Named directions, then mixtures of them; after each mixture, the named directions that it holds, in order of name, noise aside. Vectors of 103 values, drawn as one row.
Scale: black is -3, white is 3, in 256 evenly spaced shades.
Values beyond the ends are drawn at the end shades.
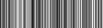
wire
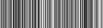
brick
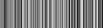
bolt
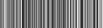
bolt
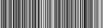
brick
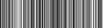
brick, wire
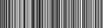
wire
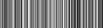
bolt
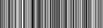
wire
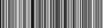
wire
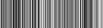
brick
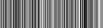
brick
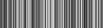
bolt, brick, wire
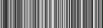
bolt, brick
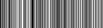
wire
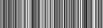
bolt, brick, wire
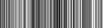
wire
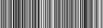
brick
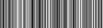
wire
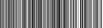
bolt, brick, wire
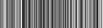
bolt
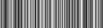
bolt, brick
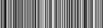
bolt, brick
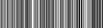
brick, wire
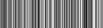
bolt, brick, wire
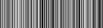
brick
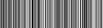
brick, wire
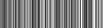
bolt, brick, wire
